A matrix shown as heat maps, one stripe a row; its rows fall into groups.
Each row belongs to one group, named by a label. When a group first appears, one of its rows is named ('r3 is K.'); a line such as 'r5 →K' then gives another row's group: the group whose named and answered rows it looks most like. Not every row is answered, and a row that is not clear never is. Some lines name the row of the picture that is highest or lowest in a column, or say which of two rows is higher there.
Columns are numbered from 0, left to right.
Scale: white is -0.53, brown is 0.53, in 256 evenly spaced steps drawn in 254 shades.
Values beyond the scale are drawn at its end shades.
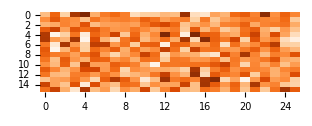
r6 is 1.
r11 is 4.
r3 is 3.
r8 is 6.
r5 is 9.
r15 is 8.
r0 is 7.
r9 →1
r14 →9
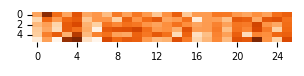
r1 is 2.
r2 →7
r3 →7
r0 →8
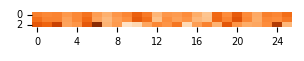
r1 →6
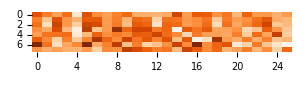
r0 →9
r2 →1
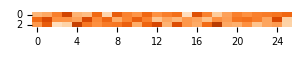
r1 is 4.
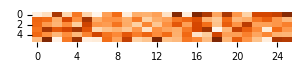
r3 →3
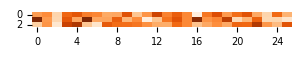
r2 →7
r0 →2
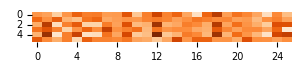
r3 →4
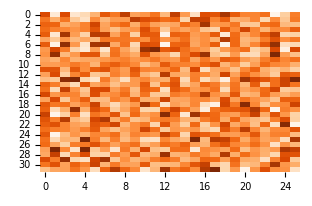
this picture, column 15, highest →25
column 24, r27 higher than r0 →Yes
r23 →6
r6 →1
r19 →2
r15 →1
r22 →4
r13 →2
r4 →1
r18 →6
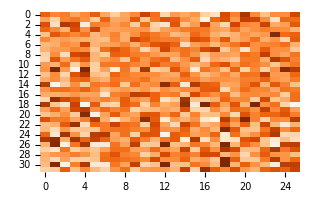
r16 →7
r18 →9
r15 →3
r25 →3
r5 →7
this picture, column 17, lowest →21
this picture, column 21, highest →18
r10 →2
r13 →7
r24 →1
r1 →2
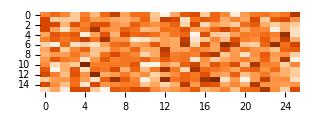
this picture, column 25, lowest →9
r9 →4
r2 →3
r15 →7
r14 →9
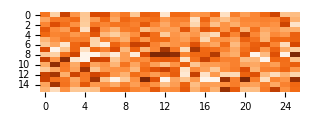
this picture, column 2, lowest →6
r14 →8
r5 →2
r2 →4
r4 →6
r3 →9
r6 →7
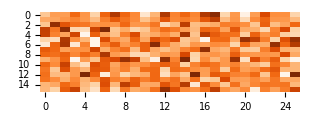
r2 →8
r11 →1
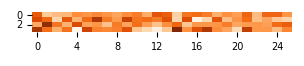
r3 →9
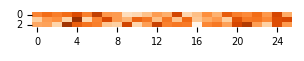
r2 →2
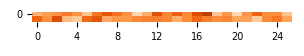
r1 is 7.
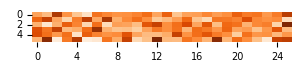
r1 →4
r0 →2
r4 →9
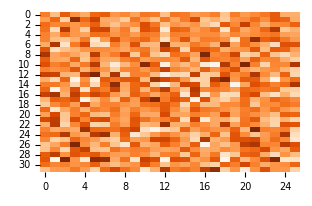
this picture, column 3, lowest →13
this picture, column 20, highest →10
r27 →7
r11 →9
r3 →1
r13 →2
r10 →6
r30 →6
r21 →3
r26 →2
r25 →9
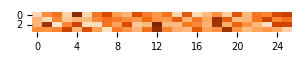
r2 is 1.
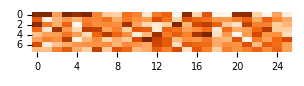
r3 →1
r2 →9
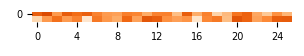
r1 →2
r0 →3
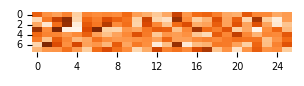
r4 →6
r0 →9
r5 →2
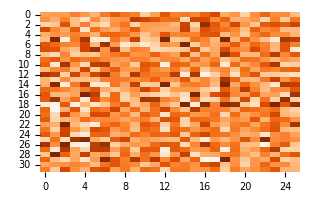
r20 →1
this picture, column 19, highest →18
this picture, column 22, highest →25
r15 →6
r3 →9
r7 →4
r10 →1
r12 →3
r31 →1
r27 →1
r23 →1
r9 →3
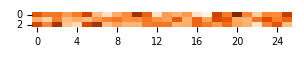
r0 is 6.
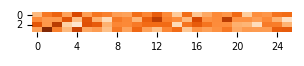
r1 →9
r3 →8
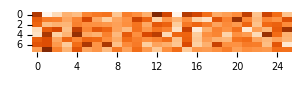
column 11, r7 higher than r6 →Yes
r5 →3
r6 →4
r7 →8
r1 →6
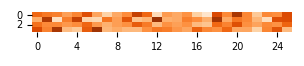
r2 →6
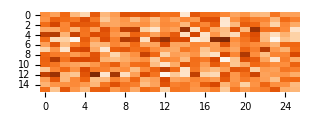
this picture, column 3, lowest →5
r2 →3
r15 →1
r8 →6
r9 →3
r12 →4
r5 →2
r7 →7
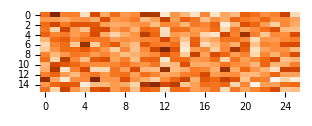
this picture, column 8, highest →13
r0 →4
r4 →6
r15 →1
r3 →1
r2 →3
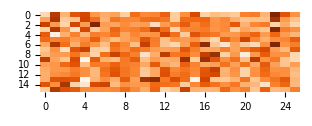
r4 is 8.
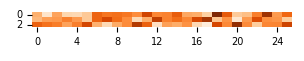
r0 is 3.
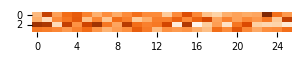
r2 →3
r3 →6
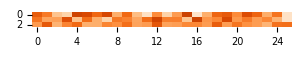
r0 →4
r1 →9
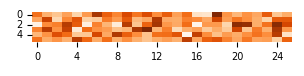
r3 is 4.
